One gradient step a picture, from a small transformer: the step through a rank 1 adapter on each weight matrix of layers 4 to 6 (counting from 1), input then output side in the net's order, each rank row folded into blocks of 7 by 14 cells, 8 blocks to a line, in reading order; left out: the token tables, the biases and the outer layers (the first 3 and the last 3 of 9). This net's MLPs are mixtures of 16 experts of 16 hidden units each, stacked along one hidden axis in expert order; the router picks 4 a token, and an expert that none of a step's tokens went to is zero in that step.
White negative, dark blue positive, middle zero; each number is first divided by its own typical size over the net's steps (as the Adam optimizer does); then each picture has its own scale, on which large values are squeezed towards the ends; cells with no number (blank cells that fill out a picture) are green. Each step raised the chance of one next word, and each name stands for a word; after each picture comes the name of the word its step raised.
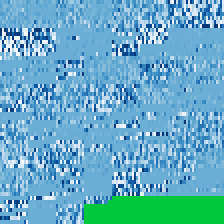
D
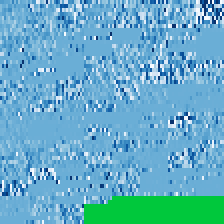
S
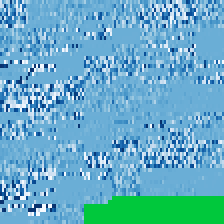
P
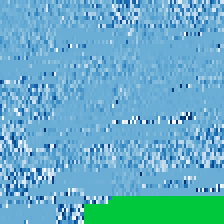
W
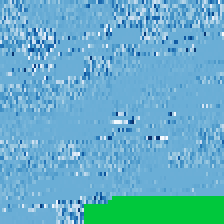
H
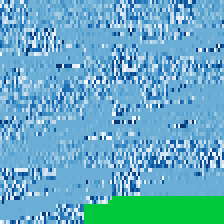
P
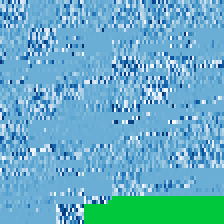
S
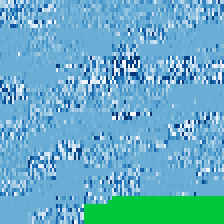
H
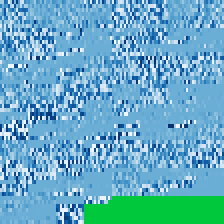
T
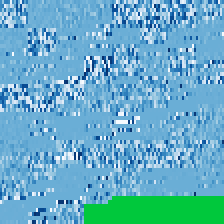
H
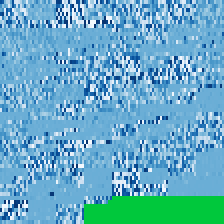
D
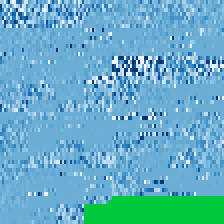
W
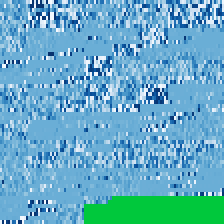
D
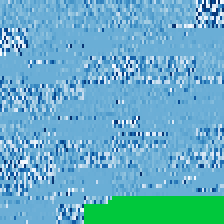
W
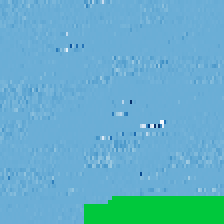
W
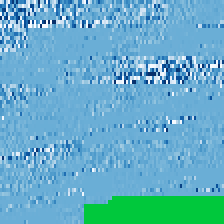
H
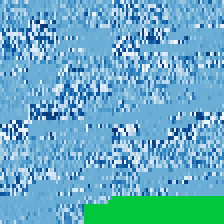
T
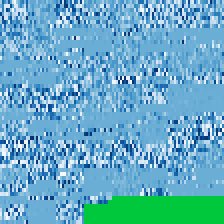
P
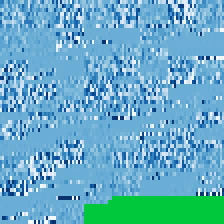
D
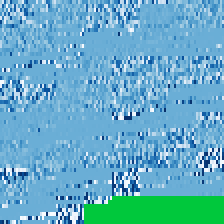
D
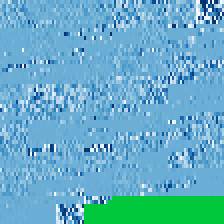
S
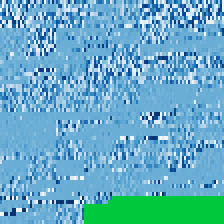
D
